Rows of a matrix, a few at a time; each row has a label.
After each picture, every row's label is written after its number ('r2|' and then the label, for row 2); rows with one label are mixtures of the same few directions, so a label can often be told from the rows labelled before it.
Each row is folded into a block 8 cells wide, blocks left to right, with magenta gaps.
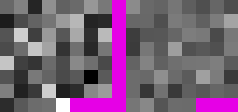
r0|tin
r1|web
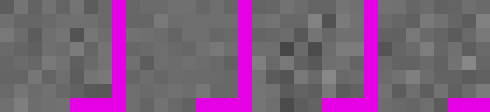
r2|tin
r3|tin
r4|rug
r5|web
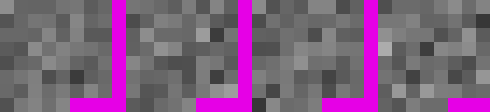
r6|rug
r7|tin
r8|rug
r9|web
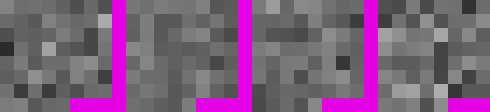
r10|web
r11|web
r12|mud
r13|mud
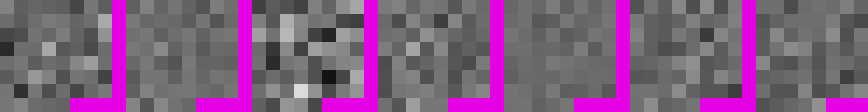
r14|web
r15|rug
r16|web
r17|rug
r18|tin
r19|tin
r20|tin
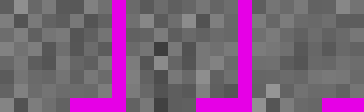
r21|rug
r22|rug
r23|rug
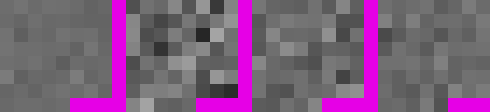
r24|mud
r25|tin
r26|tin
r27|mud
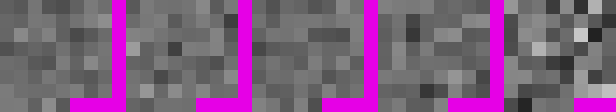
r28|mud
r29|web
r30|mud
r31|web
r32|tin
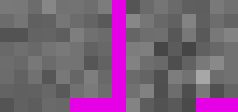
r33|mud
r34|rug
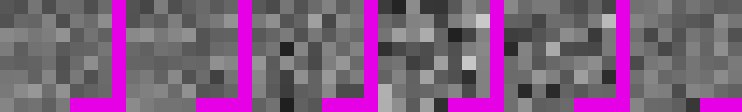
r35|mud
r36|mud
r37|rug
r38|mud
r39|web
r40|tin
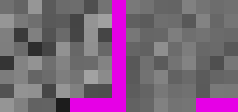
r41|tin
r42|rug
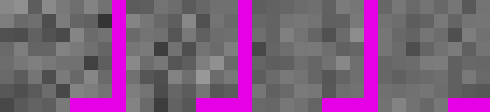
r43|mud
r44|rug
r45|web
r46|tin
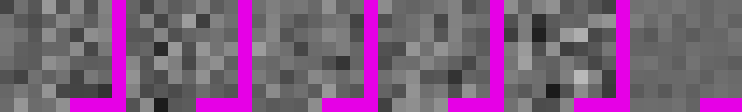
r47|tin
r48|rug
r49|web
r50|rug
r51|web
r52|mud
